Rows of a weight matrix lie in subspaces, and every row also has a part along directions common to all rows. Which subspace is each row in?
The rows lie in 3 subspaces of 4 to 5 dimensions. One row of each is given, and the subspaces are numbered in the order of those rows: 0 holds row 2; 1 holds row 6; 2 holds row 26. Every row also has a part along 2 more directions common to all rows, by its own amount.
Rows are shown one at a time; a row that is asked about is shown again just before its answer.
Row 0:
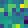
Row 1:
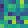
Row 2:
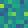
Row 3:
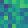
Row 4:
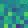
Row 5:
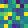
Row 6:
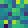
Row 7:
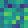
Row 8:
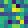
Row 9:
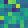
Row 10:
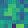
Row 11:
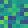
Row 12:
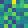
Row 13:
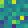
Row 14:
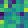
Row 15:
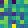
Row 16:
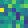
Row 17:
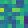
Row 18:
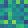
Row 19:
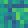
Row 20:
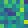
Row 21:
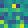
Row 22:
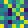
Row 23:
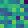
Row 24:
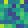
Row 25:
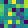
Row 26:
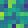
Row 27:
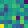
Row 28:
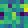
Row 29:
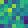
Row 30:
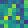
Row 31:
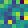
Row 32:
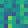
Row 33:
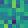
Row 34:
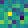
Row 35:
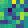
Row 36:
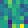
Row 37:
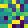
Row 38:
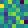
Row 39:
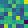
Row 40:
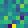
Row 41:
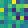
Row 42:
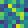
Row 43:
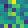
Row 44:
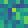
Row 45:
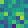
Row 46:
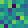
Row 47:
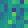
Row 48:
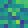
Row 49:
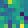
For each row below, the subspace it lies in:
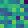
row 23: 0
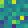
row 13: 2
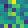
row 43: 1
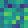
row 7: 0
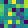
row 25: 0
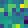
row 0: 0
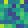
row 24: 2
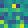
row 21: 1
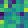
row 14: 2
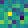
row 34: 2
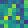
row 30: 1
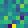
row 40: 2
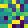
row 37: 2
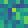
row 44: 0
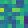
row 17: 0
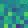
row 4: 2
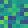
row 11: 1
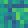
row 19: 0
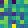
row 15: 2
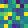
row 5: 1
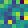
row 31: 0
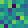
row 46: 1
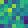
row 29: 0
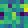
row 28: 2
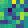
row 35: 2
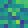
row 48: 1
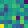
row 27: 0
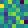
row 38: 0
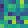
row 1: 0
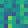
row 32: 1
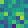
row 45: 2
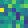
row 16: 0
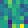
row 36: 1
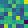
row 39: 2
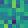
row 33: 1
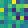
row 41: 0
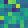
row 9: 1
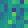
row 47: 0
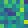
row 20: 1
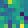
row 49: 1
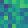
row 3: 1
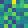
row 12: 1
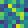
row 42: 2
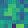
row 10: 2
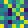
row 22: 1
